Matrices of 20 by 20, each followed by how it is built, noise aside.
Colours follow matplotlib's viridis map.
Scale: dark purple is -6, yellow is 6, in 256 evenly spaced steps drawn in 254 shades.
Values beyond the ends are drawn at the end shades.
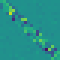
banded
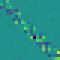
banded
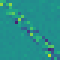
banded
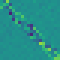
banded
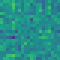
low rank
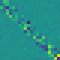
banded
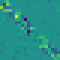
banded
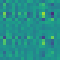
low rank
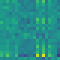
low rank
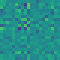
low rank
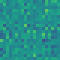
low rank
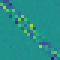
banded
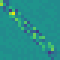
banded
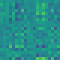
low rank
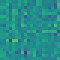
low rank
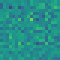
low rank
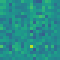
low rank
